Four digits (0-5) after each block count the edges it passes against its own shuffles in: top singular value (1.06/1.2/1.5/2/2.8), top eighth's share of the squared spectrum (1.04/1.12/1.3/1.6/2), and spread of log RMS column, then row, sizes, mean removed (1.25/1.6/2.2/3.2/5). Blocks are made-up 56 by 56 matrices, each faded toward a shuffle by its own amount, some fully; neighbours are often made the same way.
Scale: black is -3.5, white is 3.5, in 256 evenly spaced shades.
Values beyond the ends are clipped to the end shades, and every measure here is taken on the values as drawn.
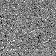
1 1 0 0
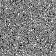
0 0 0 0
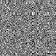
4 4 2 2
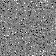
2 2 1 0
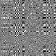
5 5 3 3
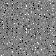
3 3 1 0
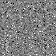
3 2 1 1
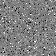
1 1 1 0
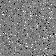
0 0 0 0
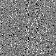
1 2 2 0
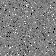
0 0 0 0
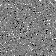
0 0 0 0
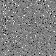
1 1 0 0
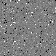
1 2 1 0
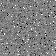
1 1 0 0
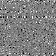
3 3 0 2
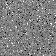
0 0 0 0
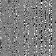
2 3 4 0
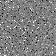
0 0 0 0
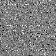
1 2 0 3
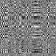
5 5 3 3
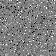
0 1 0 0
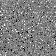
1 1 0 0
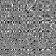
4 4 2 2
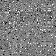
3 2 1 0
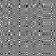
5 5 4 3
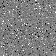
2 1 0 0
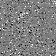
2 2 1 0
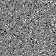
3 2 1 1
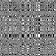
5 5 3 3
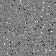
2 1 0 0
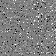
3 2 1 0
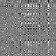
5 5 3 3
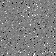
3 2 1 0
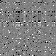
4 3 1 2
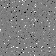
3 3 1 1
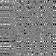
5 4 2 3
